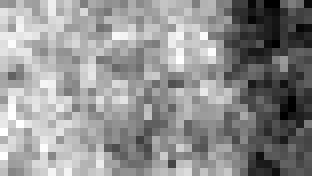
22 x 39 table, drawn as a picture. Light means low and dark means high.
The top right is the ninth with the highest average. The field is mottled with small blotches. Values rise toward the right.
